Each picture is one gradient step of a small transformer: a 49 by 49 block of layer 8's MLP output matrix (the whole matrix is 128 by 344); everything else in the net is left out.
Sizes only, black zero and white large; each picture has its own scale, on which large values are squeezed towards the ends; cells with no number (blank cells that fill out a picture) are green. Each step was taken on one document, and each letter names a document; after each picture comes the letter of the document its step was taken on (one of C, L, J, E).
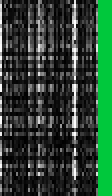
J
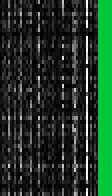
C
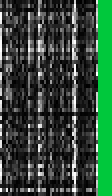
J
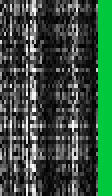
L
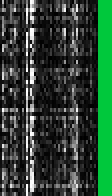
L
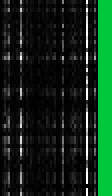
C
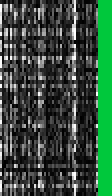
J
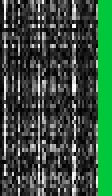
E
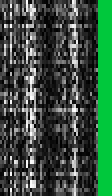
L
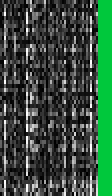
E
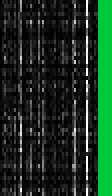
C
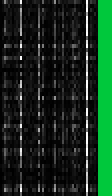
C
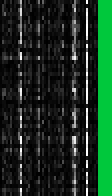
C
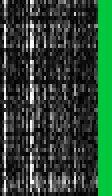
E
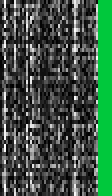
E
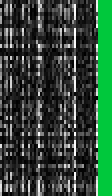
J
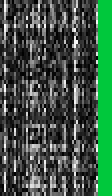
E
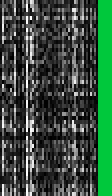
L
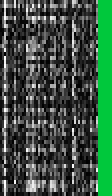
E
